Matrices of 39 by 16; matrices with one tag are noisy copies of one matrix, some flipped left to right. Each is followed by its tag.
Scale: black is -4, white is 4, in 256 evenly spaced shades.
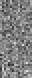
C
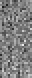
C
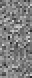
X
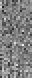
C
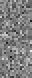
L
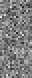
L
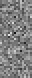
L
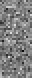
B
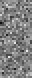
B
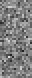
B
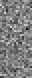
X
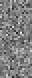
L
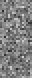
B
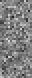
B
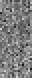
C
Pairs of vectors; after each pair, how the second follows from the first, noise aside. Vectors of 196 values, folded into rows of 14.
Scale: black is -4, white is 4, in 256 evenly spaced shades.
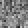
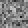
shuffled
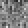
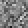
shuffled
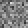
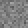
shrunk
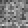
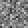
shuffled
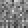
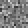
shuffled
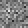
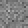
shrunk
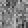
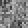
reversed
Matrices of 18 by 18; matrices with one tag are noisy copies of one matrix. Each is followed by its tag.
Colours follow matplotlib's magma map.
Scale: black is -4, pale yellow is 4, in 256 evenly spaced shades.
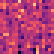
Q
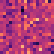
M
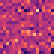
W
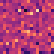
W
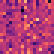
M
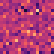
W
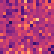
M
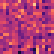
Q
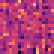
Q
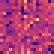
M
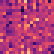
M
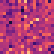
M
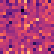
M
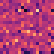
W
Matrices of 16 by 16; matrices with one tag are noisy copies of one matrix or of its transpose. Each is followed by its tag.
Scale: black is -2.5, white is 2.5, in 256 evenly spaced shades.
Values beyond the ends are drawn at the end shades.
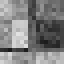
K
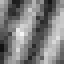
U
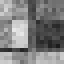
K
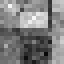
K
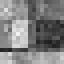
K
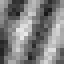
U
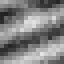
U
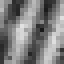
U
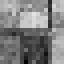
K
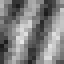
U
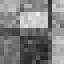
K
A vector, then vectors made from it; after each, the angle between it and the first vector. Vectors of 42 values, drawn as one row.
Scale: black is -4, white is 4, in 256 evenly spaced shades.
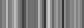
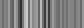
orthogonal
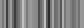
nearly opposite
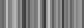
nearly parallel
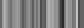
partly aligned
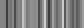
nearly opposite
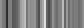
nearly opposite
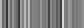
partly opposed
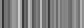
orthogonal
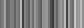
orthogonal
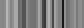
nearly parallel
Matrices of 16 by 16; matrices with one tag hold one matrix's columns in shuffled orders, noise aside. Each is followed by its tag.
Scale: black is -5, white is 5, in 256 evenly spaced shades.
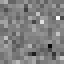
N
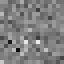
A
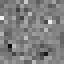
N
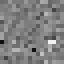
A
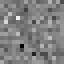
N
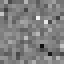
N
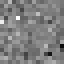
N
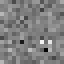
A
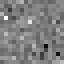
N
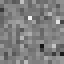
N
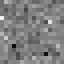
N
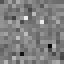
N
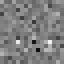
A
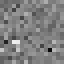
A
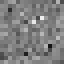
N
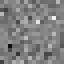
N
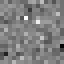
N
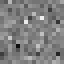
N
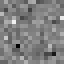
N
